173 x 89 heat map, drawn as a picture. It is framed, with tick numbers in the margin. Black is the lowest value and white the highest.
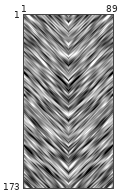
Mirror symmetry: left to right. Histogram: bell-shaped. Slope: none. Average level on the scale: 50%. Seam: none.
